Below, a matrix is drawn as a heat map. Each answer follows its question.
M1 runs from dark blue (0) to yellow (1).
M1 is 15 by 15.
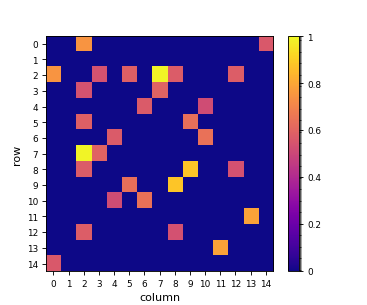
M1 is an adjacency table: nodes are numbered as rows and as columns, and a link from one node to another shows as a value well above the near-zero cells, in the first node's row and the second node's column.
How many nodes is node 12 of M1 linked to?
2
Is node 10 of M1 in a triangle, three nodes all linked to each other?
yes
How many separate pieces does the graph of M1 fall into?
4
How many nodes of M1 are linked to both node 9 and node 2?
2
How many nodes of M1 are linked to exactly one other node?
3
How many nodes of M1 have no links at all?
1
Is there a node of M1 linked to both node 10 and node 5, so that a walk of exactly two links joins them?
no
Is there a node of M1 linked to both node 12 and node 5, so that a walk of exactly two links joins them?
yes
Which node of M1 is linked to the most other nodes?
node 2
